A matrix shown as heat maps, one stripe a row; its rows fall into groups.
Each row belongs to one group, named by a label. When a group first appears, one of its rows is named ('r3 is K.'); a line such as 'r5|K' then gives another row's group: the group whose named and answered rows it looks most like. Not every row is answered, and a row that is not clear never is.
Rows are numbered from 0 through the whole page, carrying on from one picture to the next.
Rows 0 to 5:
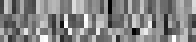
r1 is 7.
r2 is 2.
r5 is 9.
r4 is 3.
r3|2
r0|7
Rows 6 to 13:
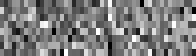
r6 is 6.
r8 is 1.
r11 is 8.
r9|9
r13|2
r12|7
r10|3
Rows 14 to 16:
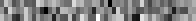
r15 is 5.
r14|7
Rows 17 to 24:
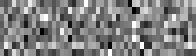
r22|8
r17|1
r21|5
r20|8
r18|3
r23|7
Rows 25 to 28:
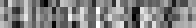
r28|3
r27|3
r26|3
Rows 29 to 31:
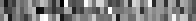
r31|9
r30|6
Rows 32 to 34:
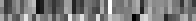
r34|3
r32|6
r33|6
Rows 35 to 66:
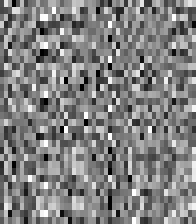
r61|9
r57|5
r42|5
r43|6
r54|6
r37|9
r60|1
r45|8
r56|7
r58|7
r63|7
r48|9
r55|9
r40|7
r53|2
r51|2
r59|7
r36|8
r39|5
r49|5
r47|8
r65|9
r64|7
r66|8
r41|9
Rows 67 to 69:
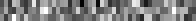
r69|6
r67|8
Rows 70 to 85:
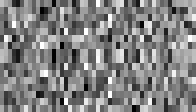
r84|2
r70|3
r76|9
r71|5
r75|7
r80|9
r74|2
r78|3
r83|6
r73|6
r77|3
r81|1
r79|2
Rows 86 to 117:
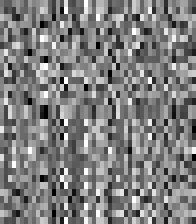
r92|8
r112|2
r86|2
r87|2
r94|5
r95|9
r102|5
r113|3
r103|2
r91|9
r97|2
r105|2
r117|2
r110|2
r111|5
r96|7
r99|9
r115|2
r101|5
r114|8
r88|3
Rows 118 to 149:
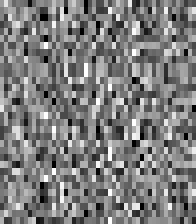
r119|1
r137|8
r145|1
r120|5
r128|2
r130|6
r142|8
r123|5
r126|5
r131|5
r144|5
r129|3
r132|3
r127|2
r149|6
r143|9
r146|5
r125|8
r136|8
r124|9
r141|3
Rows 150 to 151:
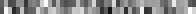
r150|9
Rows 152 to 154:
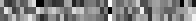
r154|1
